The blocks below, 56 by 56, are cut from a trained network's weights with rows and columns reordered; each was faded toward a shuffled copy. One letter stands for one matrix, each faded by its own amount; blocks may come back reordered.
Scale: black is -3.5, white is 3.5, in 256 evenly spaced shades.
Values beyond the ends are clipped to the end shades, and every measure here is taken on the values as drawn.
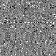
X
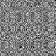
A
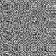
A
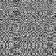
A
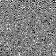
X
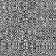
A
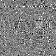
X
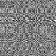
A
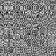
A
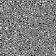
X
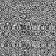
A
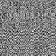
A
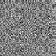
A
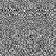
A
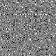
X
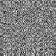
A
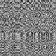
A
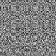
A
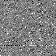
X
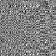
A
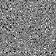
X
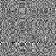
A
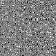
X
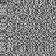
A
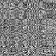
A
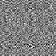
A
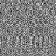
A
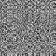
A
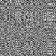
A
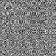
A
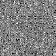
X
